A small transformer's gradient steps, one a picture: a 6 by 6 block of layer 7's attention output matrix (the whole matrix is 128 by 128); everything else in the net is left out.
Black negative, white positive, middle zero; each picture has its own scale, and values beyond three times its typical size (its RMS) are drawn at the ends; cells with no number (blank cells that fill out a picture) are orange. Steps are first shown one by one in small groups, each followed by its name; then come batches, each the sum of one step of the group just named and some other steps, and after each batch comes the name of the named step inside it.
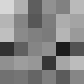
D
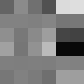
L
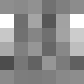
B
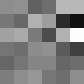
B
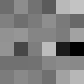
L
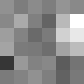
B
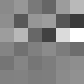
B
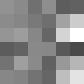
D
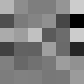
D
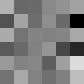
D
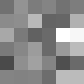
B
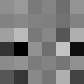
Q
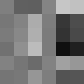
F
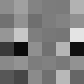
Q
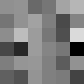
Q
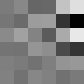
F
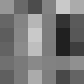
F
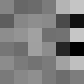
F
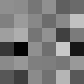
Q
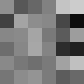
F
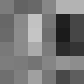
F
